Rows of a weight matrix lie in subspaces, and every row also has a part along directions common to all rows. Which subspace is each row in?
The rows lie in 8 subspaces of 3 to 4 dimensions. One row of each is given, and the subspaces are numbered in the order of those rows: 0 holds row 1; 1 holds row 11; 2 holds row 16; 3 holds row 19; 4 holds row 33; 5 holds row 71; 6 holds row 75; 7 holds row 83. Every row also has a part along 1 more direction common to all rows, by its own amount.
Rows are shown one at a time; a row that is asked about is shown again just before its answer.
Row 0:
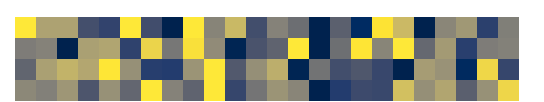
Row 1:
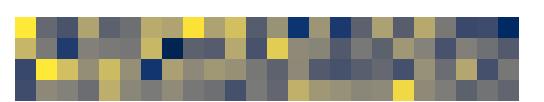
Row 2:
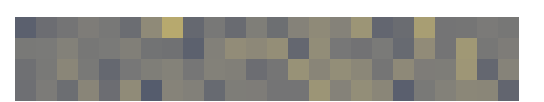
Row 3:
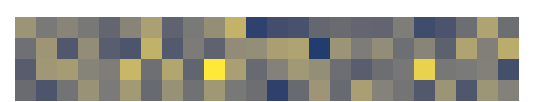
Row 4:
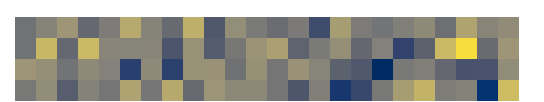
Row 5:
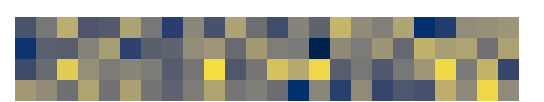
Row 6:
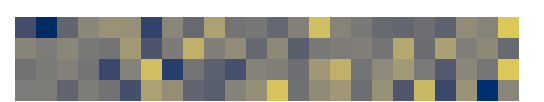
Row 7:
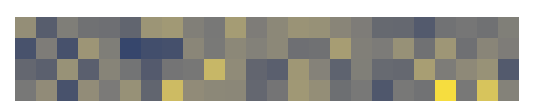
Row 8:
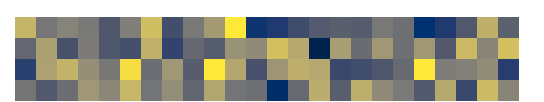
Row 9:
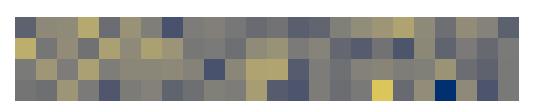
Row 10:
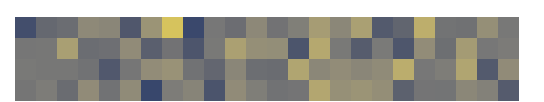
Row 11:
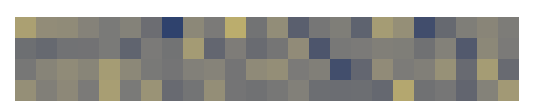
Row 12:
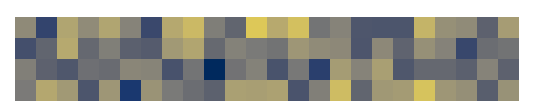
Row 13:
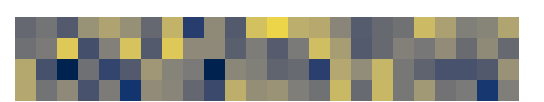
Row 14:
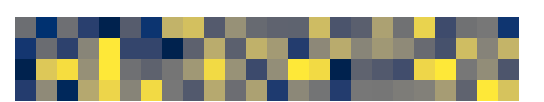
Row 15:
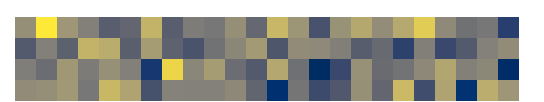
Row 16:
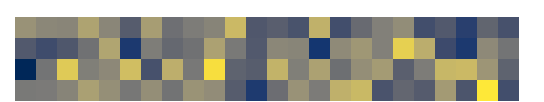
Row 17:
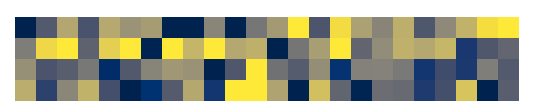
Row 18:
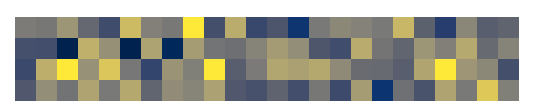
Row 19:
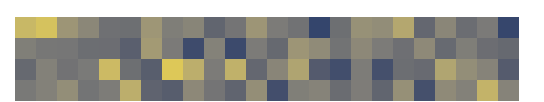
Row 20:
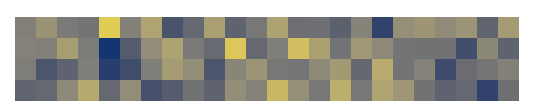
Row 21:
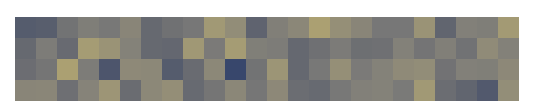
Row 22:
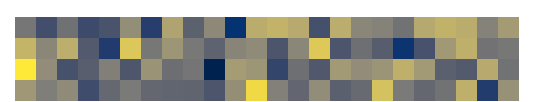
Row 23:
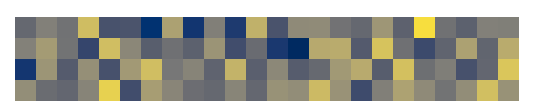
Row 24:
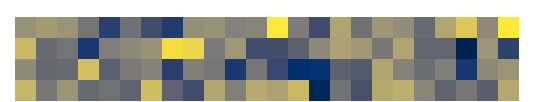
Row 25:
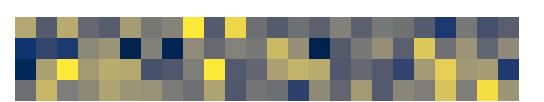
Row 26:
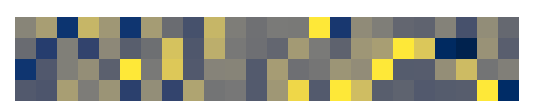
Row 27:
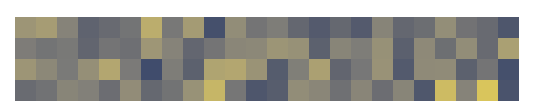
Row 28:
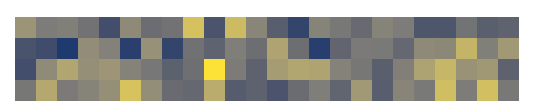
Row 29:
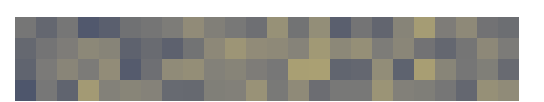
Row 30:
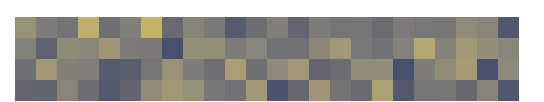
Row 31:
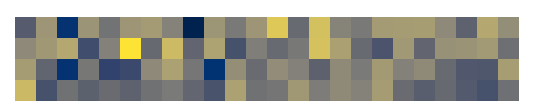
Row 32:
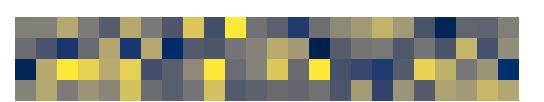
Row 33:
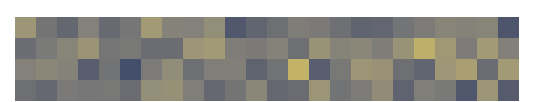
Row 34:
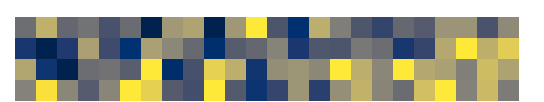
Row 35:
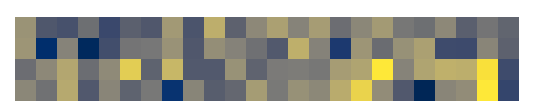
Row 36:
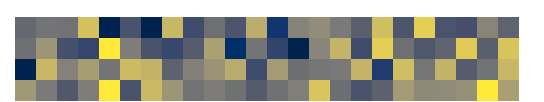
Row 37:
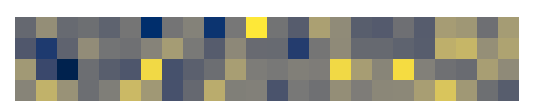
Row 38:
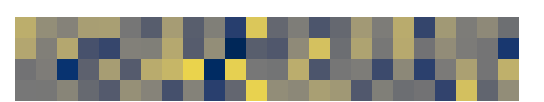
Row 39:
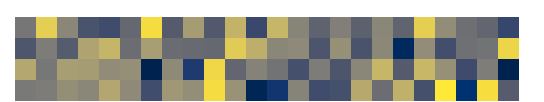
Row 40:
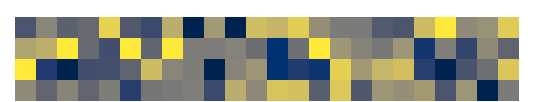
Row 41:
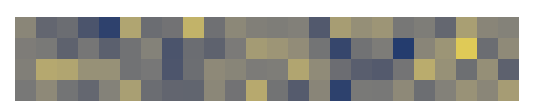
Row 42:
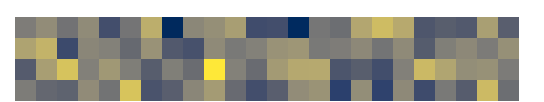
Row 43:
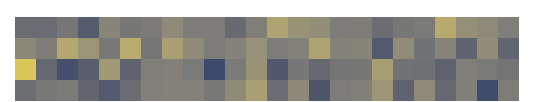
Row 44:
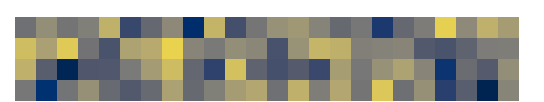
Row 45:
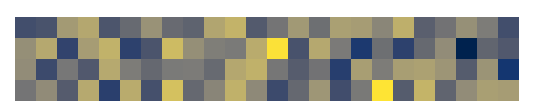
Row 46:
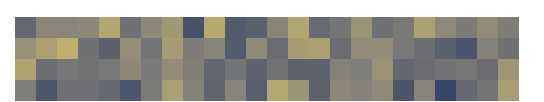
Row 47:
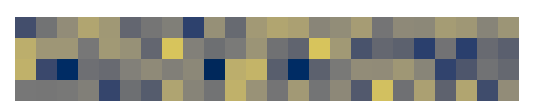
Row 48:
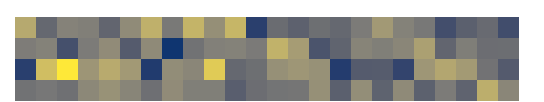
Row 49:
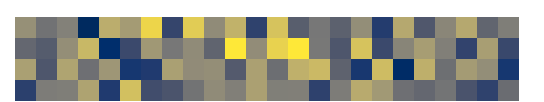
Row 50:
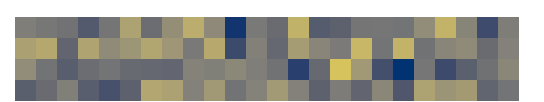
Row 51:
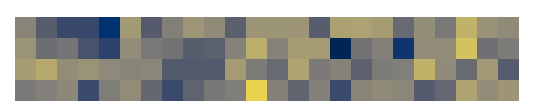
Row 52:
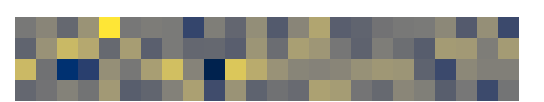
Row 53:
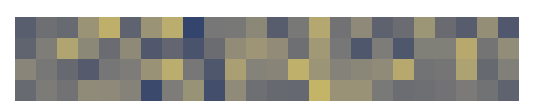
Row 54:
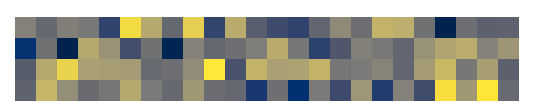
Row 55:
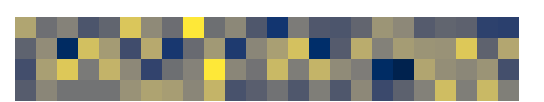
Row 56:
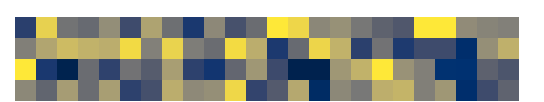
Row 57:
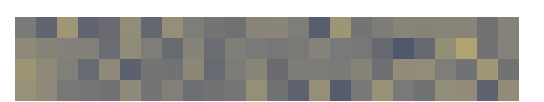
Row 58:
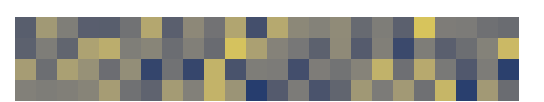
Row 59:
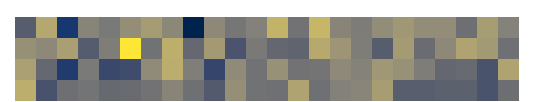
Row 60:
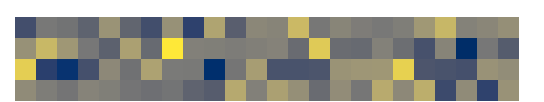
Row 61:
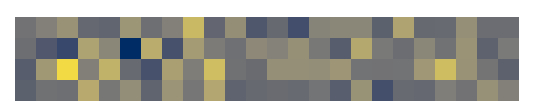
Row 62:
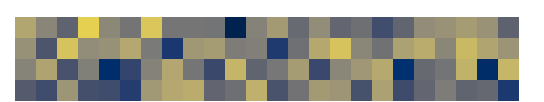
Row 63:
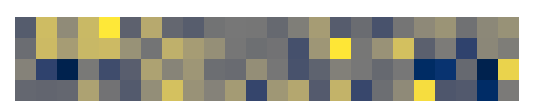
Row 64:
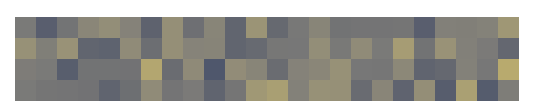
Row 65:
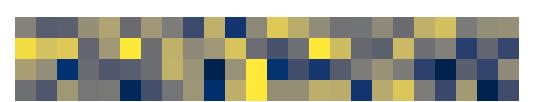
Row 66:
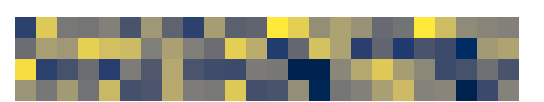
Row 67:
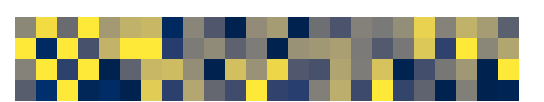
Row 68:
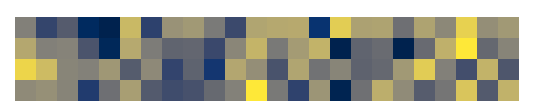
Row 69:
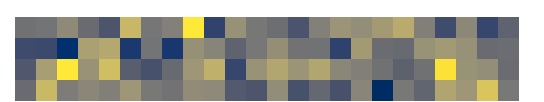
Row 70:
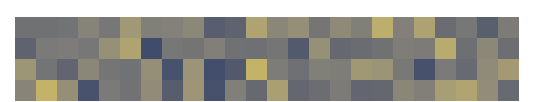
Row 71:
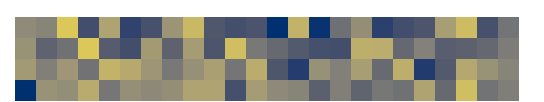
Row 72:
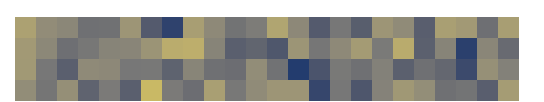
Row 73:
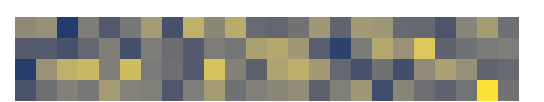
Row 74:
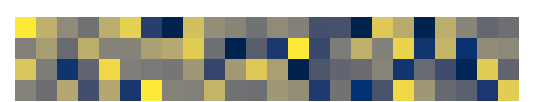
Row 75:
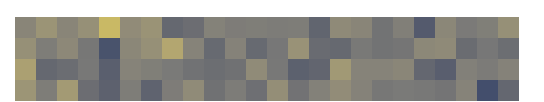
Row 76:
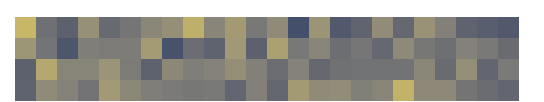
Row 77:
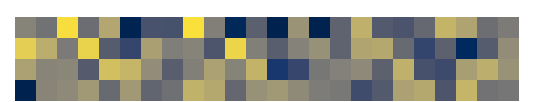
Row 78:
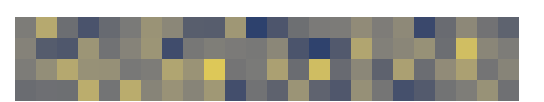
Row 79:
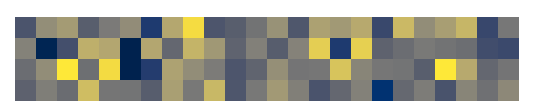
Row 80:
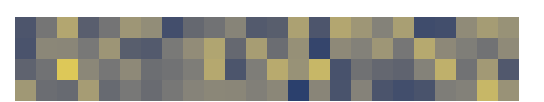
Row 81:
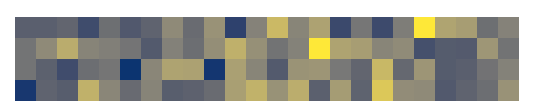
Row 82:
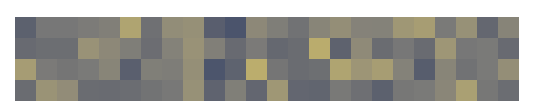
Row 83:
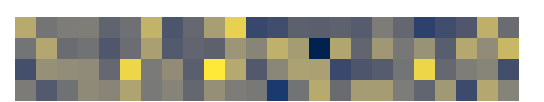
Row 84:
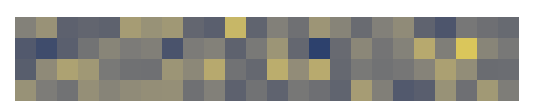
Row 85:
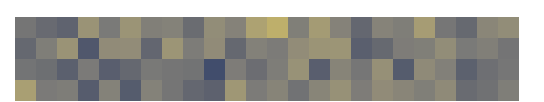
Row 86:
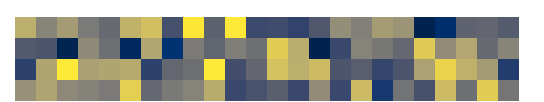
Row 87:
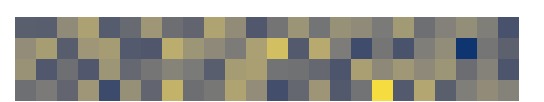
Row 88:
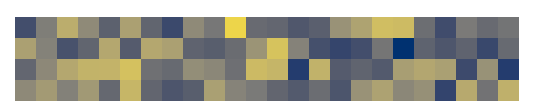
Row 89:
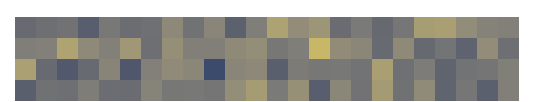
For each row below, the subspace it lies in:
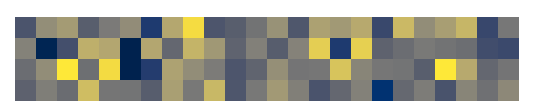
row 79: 7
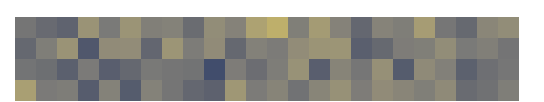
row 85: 5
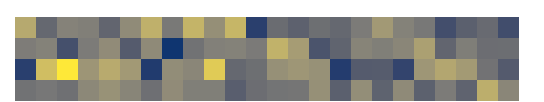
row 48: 0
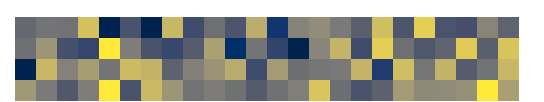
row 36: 6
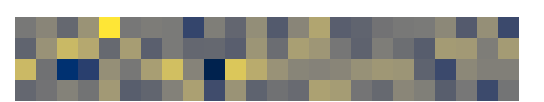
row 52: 1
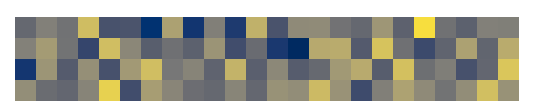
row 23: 6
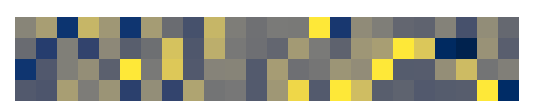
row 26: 2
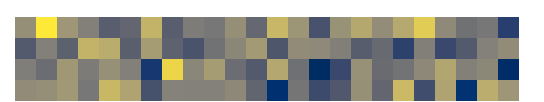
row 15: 3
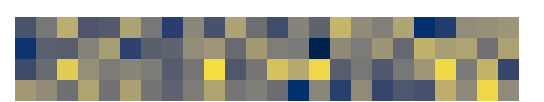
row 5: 0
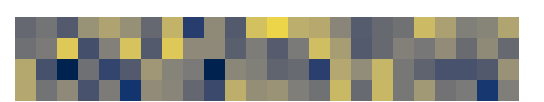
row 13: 5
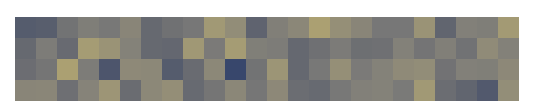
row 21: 3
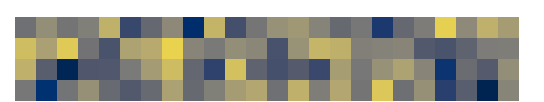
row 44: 7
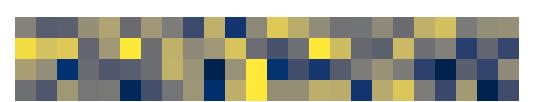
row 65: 0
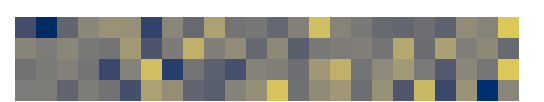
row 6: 3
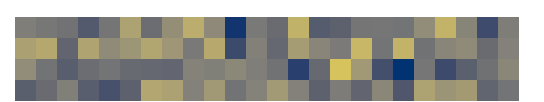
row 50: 1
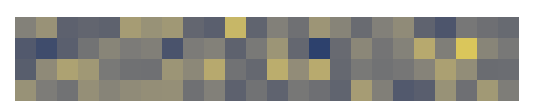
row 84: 5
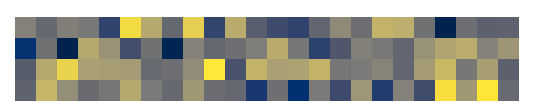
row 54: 7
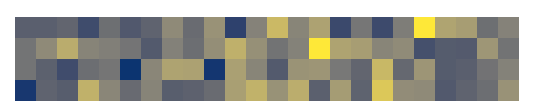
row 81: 6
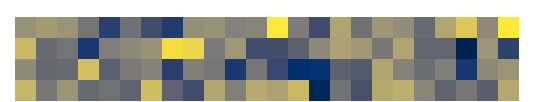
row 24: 1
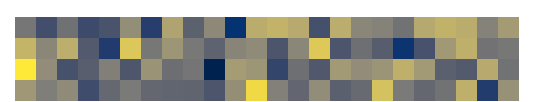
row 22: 2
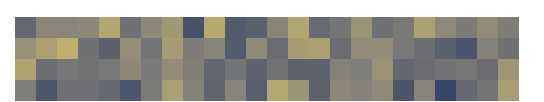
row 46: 0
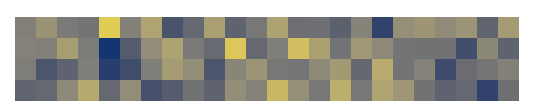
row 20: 6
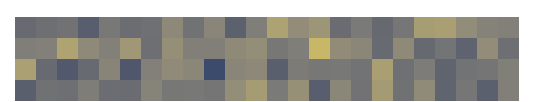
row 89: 6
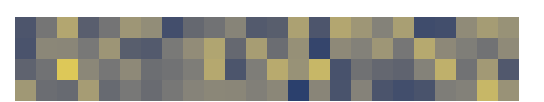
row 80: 0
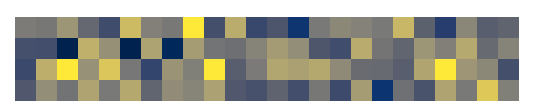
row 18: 7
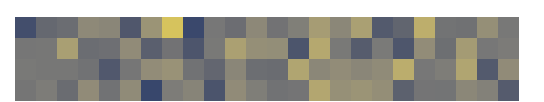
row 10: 1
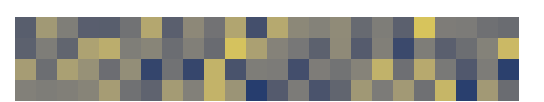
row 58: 3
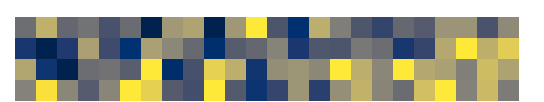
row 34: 0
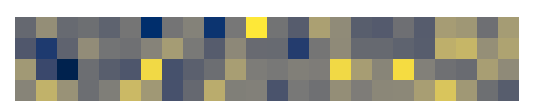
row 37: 0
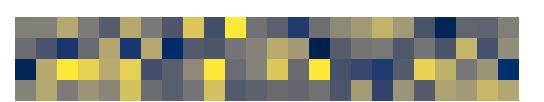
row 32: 4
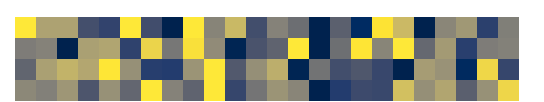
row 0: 1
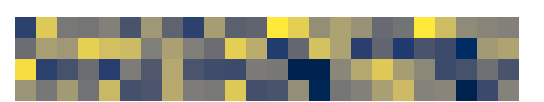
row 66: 3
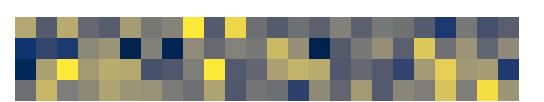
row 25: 5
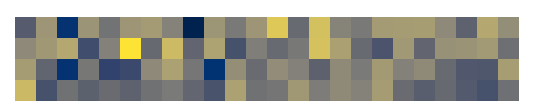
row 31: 5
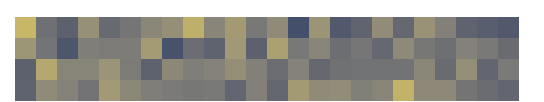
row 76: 0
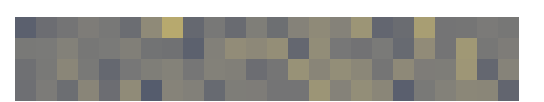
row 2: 1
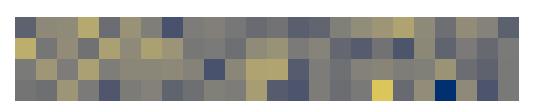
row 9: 4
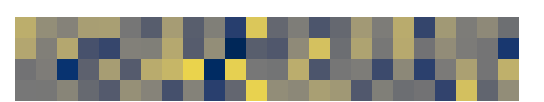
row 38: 3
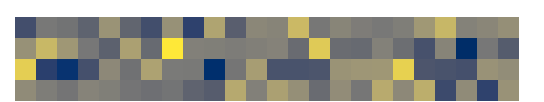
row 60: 4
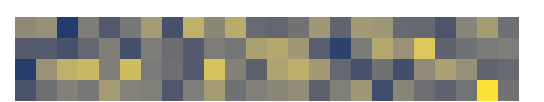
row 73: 2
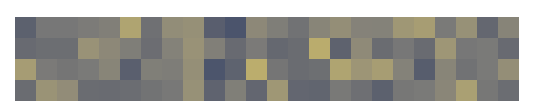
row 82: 7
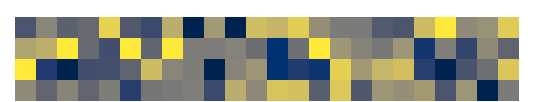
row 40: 4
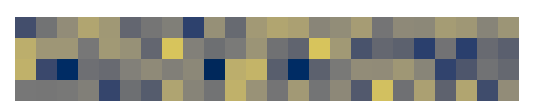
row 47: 4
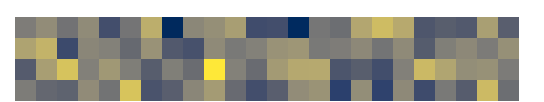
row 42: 5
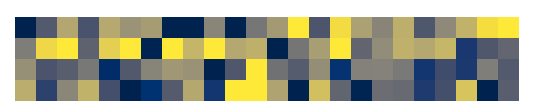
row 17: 0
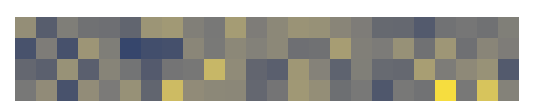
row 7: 4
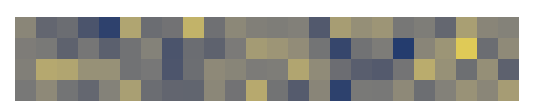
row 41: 2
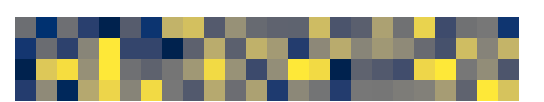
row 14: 6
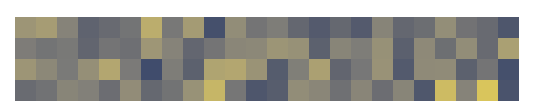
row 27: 3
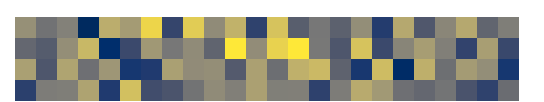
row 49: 6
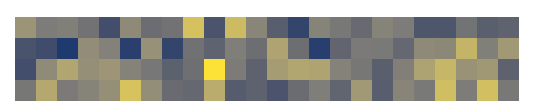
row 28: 0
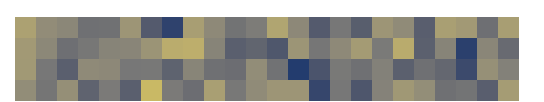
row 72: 1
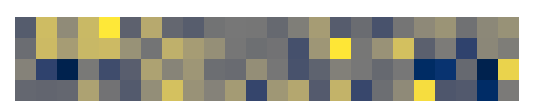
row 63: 2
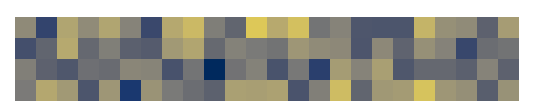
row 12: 5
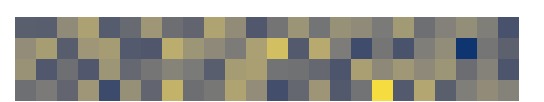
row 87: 4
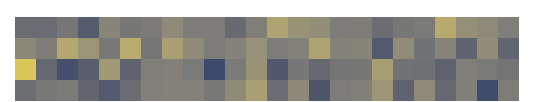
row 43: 6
